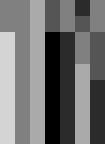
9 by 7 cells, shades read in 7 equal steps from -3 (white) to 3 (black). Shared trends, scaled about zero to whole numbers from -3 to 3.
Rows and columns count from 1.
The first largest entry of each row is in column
6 4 4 4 4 4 4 4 4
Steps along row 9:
up down up down down up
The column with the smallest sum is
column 1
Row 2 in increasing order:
-1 0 0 0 0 1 1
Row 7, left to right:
-2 0 -1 3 2 -1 2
